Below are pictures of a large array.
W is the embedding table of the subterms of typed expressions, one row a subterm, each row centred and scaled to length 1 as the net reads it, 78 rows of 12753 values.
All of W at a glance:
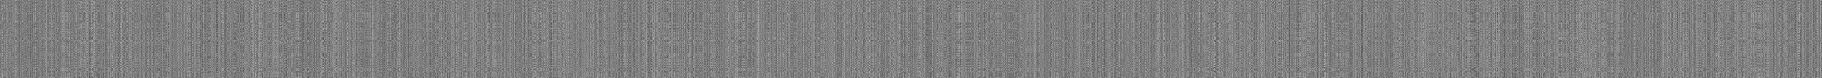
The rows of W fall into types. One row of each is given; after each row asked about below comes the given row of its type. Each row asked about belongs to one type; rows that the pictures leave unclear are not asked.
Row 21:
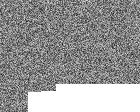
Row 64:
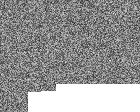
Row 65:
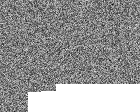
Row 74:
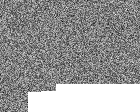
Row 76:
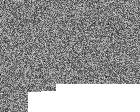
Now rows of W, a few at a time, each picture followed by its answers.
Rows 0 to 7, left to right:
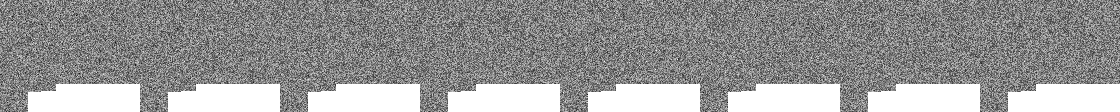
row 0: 21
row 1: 65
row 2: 64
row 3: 64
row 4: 65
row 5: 74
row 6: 74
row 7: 64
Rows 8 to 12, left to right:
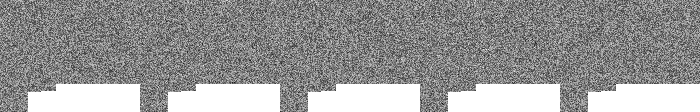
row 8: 76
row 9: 21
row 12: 21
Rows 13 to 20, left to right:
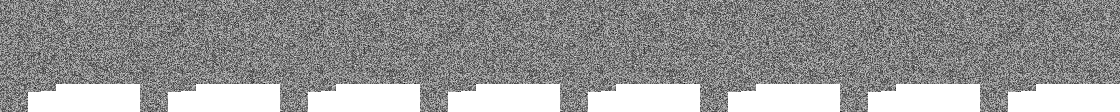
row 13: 21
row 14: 65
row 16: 21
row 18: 74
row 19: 76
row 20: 21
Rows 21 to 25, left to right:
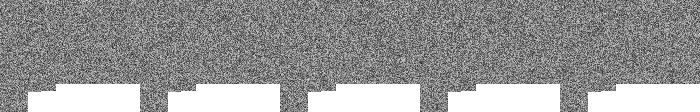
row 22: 21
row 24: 64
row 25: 65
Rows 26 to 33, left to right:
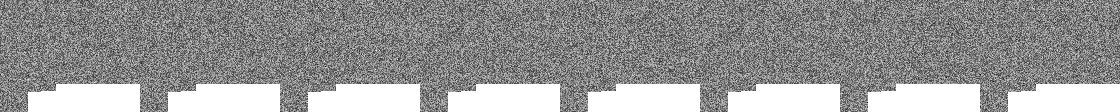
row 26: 64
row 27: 64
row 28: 65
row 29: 21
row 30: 76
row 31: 21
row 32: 76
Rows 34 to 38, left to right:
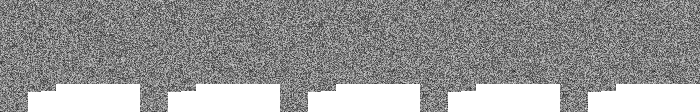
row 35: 76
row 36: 64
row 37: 76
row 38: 76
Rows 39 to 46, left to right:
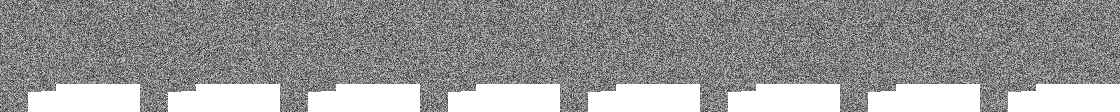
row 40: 65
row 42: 64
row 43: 64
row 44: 76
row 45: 64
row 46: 21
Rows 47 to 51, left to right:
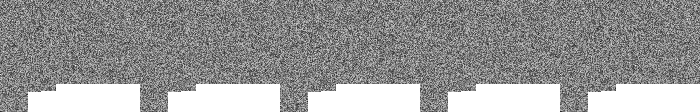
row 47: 76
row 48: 74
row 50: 74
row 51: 76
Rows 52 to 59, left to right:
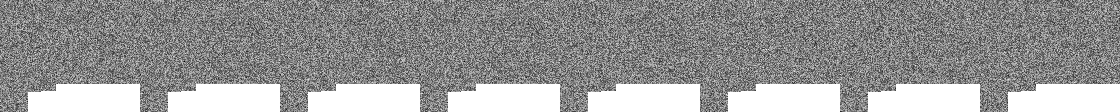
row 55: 76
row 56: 76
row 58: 76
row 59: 64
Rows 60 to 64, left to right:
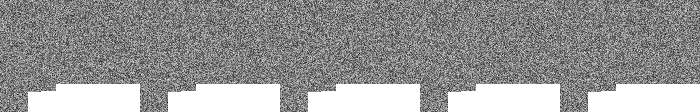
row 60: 74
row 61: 64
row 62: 65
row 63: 74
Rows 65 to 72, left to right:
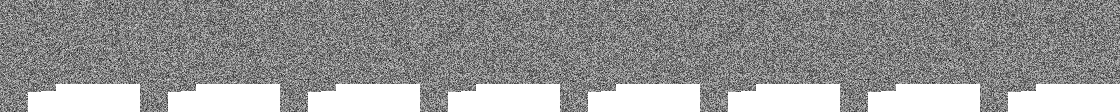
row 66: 64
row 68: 21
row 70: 21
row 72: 64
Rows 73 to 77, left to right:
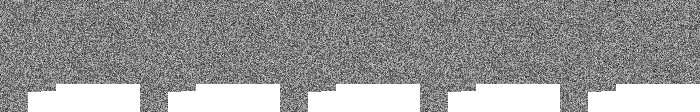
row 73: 76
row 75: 74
